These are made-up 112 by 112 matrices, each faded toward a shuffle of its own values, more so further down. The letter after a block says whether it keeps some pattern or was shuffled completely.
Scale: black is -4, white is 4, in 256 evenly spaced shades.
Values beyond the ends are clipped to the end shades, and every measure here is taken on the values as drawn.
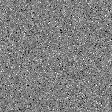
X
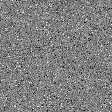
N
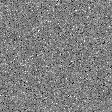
N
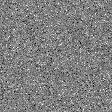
N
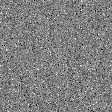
N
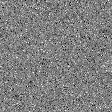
X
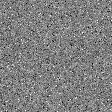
N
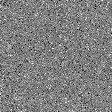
X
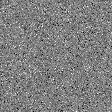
X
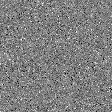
X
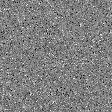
X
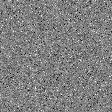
N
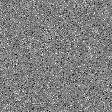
X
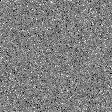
N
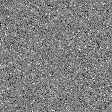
X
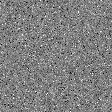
N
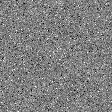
N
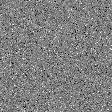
N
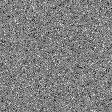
N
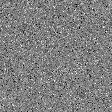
X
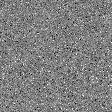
N
